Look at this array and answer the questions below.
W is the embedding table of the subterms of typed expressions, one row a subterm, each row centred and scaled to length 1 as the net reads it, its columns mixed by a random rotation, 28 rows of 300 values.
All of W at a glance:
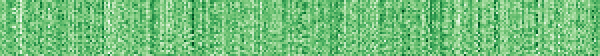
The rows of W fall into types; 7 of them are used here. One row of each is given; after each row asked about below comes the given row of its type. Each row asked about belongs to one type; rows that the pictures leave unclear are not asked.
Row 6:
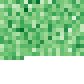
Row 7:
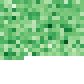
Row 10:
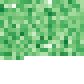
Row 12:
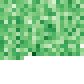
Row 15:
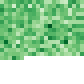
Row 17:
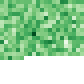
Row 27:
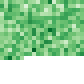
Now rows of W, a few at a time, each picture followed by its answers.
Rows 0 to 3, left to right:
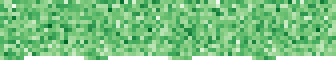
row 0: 7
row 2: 10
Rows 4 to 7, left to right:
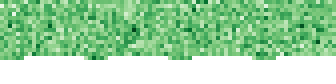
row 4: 6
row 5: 27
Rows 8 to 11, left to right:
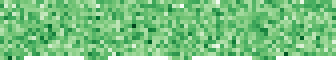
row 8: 7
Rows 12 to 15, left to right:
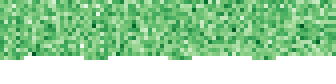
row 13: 6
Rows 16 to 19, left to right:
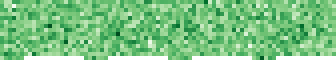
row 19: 7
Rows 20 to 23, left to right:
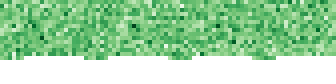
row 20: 10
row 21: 15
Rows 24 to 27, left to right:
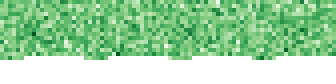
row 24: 17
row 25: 12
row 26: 10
